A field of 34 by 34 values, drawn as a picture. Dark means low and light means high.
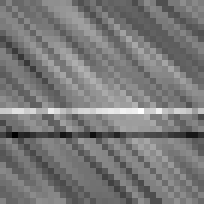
Rows 19 and 23 stand out from the rest. The ninth with the highest average is the centre. No overall slope runs across the table. Overall the values sit about 50% of the way up the scale. A few values lie far out on both sides of the bulk.
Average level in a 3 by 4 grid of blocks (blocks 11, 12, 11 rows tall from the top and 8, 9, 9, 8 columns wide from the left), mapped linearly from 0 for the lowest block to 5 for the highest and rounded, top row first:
1310 / 1352 / 0012
